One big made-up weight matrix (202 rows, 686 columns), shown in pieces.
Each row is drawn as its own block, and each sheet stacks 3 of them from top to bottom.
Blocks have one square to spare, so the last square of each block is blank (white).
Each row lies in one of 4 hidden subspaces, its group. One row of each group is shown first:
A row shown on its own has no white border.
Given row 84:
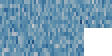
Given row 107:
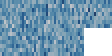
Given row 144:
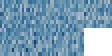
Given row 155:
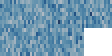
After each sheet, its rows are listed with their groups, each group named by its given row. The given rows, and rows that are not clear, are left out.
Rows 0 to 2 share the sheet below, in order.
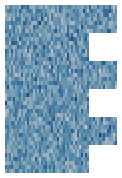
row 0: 155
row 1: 107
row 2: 84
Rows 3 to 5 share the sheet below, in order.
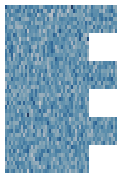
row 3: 107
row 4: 144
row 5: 144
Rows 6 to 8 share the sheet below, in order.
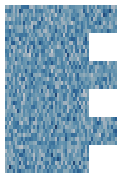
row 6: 155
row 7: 107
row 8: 155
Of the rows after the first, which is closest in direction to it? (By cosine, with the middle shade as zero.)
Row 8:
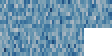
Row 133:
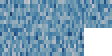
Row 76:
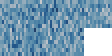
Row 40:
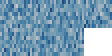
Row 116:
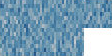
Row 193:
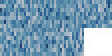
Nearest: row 40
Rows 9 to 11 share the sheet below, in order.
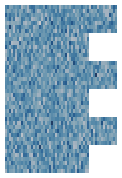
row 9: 155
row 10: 155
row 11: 107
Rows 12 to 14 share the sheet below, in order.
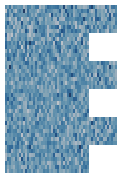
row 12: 84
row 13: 155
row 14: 84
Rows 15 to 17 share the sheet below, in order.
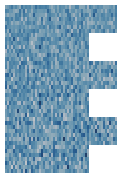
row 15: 144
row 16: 144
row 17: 155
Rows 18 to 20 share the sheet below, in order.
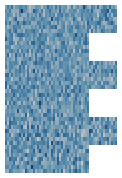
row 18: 155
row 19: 144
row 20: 144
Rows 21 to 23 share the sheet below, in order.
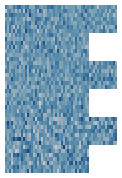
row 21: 84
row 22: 144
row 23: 107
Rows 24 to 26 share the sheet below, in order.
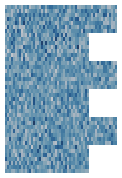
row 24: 107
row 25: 155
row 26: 155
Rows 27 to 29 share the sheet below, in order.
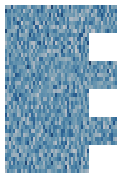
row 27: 84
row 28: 155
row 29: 155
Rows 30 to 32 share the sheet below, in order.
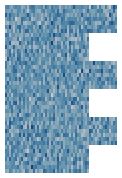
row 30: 155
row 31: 84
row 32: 144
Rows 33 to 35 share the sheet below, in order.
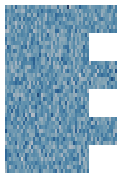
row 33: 107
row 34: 155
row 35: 84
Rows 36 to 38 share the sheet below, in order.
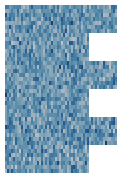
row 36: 155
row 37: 84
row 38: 155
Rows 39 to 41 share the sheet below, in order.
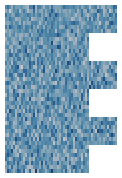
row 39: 155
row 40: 155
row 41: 155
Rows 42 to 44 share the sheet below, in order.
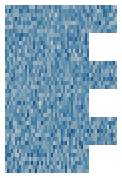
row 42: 155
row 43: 144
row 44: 155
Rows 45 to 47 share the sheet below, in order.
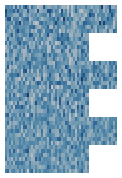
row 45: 84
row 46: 144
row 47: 144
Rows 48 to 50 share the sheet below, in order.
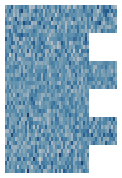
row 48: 155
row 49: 144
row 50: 144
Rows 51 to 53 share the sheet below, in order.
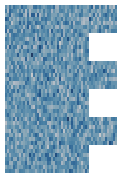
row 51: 144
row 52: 107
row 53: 84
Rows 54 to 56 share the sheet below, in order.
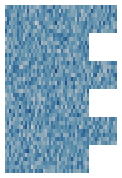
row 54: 84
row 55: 155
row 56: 144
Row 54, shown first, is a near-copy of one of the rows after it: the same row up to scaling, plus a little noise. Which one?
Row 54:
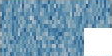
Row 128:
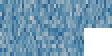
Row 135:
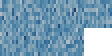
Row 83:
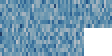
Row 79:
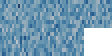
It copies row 128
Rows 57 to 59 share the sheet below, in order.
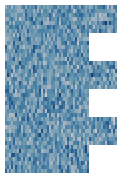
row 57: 107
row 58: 107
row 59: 155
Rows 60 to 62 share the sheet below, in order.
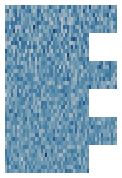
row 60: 155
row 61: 84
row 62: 84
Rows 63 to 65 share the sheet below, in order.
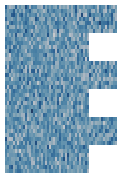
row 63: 84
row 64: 144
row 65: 107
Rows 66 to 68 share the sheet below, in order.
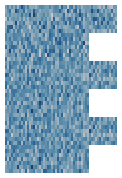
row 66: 107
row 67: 144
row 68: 144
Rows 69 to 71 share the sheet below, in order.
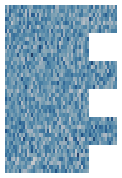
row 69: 144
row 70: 84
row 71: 107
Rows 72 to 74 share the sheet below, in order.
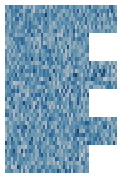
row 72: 155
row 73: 107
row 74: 107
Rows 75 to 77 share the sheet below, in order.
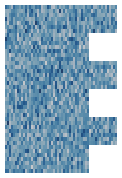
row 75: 84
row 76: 107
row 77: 144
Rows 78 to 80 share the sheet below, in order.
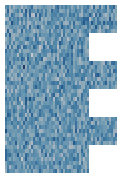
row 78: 144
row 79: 84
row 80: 84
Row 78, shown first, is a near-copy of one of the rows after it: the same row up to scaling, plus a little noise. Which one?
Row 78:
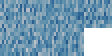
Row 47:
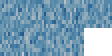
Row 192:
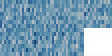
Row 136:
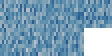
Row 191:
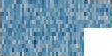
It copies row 136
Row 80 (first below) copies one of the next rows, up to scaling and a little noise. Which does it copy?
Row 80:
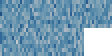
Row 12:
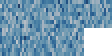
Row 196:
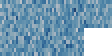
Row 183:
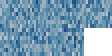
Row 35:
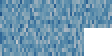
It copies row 35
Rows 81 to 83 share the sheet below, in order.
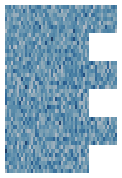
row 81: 84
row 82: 84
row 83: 84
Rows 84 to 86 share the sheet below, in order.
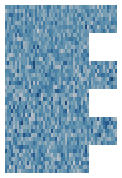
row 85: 155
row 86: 155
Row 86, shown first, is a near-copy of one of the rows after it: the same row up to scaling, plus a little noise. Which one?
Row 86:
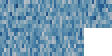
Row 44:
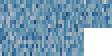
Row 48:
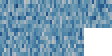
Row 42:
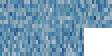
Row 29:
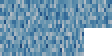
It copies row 48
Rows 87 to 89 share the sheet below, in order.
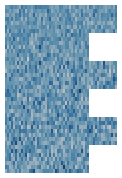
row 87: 144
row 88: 84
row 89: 107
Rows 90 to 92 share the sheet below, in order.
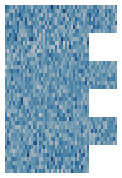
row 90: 107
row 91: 84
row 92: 107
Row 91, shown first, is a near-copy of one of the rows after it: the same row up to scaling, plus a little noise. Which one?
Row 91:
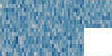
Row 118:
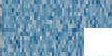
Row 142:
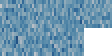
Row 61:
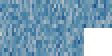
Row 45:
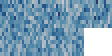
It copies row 142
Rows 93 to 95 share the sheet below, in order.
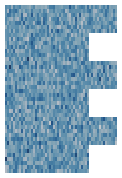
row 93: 144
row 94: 155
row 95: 107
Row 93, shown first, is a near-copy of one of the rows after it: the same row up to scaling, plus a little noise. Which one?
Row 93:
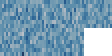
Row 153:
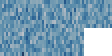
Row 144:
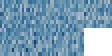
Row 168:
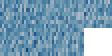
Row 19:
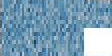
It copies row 153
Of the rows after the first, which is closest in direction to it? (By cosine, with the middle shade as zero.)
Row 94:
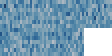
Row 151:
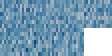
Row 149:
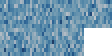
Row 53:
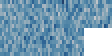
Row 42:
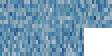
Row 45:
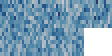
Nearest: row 42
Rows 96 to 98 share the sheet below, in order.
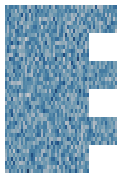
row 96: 84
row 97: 107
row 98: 144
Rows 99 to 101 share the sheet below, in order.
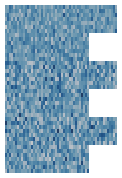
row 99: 107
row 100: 107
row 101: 84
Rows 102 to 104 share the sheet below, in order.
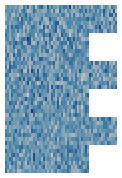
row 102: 107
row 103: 144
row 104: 155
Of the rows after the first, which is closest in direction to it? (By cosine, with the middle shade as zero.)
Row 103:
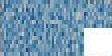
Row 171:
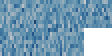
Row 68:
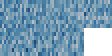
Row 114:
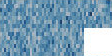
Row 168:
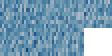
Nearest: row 168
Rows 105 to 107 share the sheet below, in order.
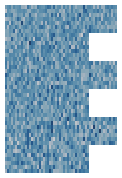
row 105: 84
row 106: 144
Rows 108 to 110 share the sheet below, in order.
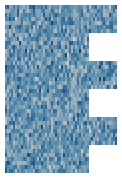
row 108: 155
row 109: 84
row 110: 107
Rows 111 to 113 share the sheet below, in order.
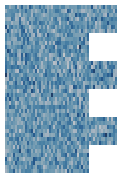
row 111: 107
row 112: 84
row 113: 107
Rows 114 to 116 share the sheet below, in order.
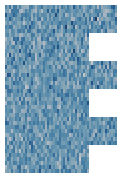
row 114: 155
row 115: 84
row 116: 107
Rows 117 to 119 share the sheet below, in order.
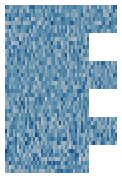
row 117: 155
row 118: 84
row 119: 84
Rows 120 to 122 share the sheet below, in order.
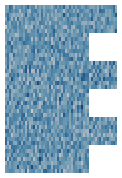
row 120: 107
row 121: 144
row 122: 144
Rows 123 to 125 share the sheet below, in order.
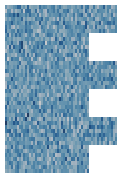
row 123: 84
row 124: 144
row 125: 84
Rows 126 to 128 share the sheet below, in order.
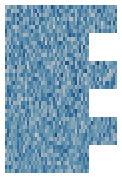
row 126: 84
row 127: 84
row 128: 84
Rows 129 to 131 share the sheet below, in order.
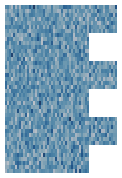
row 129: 155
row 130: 144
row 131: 107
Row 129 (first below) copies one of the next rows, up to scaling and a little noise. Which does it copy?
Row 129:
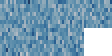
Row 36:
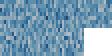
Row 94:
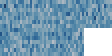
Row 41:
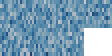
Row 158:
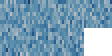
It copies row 158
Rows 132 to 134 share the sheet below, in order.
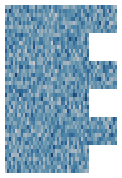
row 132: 155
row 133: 155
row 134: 155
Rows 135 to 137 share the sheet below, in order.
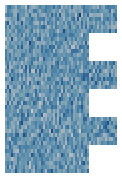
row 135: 84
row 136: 144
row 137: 155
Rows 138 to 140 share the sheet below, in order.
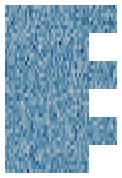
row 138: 144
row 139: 84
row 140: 144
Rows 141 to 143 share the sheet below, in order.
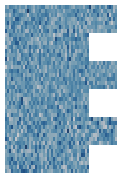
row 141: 155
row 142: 84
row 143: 107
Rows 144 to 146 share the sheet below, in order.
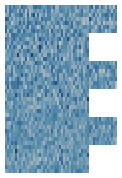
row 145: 107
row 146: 107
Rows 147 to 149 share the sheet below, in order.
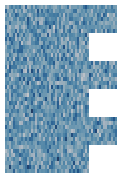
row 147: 107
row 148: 144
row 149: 155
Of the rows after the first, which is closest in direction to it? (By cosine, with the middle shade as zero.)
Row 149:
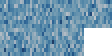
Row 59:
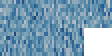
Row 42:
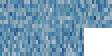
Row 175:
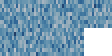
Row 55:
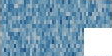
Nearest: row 55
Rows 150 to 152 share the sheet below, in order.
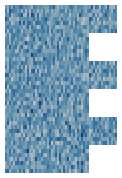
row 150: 144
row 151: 144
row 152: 144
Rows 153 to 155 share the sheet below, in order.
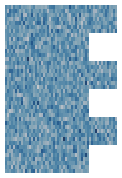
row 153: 144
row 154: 84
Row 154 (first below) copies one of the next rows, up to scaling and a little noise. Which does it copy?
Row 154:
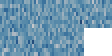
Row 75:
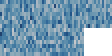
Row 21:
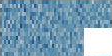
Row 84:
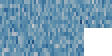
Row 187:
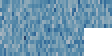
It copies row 84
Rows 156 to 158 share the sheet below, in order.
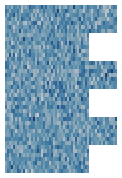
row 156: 155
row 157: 107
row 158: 155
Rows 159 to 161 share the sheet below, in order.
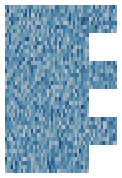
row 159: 144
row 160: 144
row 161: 107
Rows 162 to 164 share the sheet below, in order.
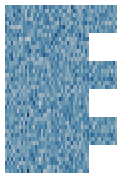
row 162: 107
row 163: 144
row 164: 144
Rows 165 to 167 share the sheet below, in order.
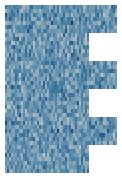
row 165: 155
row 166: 107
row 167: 84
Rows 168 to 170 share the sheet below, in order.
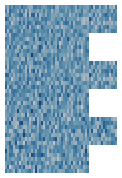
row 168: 144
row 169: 144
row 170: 155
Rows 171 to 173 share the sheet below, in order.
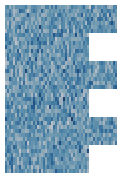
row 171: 155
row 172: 107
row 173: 107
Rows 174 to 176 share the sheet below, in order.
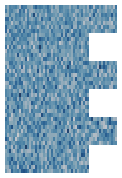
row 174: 144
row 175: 107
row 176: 107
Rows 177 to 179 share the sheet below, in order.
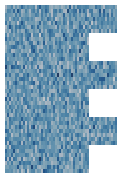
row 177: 107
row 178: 84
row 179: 144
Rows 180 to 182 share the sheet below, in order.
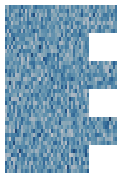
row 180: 144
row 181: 155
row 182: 155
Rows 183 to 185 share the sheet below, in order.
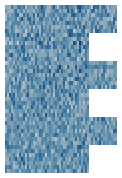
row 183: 84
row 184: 107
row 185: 84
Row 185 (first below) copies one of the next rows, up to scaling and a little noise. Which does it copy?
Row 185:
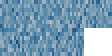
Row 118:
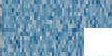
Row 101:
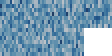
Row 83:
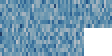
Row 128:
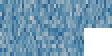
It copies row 118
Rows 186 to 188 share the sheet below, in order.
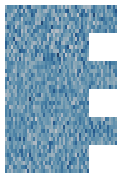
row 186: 144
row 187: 84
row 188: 107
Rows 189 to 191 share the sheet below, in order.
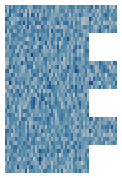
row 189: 144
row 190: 107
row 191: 144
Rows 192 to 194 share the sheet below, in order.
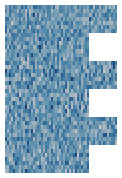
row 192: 144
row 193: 155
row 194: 107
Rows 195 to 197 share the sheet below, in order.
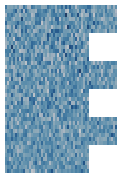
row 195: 144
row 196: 84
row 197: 155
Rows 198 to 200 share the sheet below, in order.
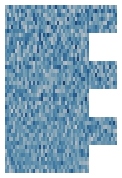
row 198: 107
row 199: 155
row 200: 107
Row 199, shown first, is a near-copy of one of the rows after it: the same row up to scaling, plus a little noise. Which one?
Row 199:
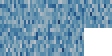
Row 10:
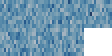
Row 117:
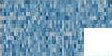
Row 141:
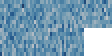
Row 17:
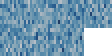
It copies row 17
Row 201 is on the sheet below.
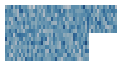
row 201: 155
